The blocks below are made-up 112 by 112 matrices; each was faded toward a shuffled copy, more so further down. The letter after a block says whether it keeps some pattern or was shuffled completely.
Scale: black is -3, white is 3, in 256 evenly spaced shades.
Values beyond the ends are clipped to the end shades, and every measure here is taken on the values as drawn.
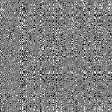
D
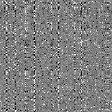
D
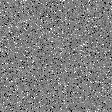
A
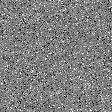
A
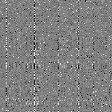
D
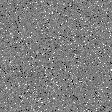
A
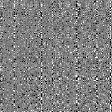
D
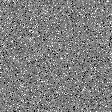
A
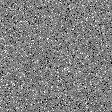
A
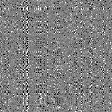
D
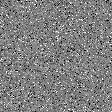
A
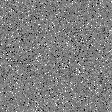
A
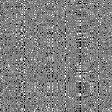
D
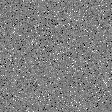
A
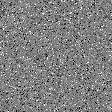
A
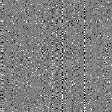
D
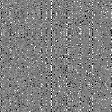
D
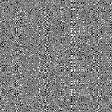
D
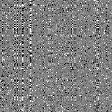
D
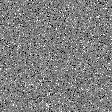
A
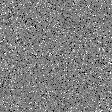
A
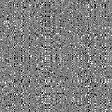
D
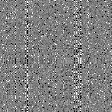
D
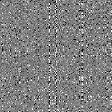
D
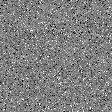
A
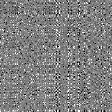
D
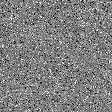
A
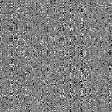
D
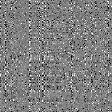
D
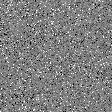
A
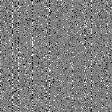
D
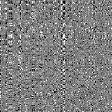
D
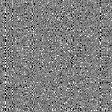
D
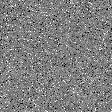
A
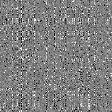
D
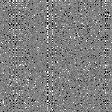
D
